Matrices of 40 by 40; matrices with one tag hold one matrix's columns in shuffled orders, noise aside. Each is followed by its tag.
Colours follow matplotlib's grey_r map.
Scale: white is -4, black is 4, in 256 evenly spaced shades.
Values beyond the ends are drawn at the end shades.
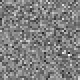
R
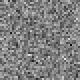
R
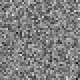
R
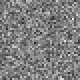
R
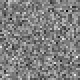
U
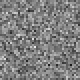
U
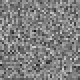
U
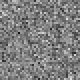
R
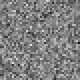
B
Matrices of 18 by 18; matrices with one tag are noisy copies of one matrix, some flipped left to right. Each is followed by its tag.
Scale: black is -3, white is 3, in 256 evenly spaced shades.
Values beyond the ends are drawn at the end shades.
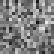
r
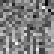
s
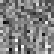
s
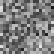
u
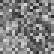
u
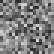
u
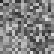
u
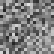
u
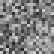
u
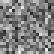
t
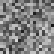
u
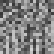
s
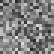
u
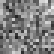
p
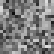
p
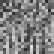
s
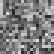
p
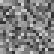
t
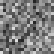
u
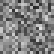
u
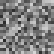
t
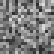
r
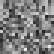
p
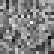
r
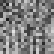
s
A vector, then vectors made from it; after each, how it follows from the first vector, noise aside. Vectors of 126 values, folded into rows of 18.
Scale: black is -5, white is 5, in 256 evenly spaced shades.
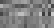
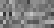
reversed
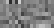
wrapped around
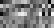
scaled up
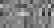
copied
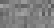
shrunk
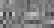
reversed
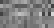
copied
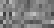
reversed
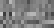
reversed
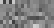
wrapped around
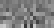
wrapped around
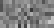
wrapped around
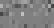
partly zeroed
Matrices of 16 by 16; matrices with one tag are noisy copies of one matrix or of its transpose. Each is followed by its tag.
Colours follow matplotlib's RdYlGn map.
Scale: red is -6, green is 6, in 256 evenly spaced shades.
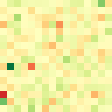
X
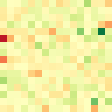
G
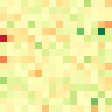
G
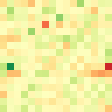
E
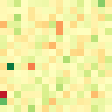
X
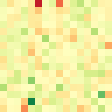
G
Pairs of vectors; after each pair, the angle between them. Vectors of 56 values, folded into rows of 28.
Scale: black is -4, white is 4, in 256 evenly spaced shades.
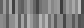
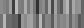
partly aligned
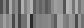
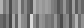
nearly opposite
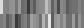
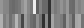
partly opposed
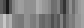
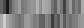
nearly parallel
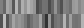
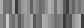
partly opposed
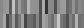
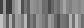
orthogonal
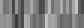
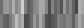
nearly opposite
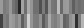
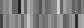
nearly parallel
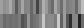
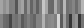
nearly parallel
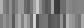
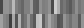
partly opposed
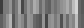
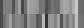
nearly parallel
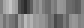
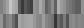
nearly parallel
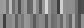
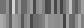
partly opposed
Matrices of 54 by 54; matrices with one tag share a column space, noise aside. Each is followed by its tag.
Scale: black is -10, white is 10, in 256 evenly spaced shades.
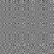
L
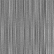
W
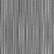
W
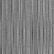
W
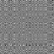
L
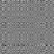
L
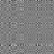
L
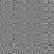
L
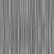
W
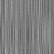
W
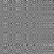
L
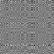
L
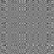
L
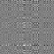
L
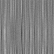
W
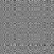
L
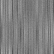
W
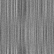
W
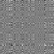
L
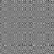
L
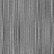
W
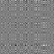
L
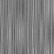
W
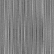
W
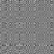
L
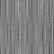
W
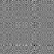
L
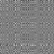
L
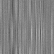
W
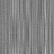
W
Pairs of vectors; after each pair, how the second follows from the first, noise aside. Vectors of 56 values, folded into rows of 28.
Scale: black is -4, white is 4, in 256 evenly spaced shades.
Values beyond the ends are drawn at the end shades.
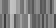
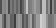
reversed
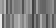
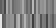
sign-scrambled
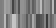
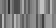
reversed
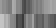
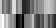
scaled up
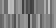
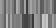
reversed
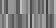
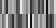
scaled up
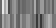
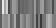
copied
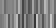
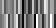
scaled up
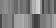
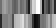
scaled up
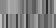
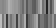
copied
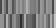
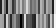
scaled up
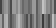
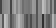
copied
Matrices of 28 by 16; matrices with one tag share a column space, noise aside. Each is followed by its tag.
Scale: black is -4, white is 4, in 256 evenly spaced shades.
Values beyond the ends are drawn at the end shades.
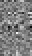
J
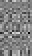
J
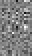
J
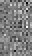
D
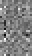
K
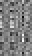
D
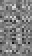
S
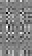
J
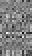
J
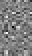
J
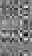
K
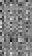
D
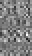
K
